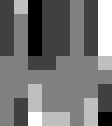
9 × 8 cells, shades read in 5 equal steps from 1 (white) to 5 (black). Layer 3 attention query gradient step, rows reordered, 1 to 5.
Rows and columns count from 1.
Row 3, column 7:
4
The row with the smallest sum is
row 9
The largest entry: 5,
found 5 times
